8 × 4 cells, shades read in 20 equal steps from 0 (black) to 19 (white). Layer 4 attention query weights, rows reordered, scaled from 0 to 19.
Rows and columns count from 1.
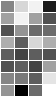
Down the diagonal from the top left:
10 18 8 13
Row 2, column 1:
12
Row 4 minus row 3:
7 -4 8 5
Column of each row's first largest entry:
3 2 2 3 1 4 4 4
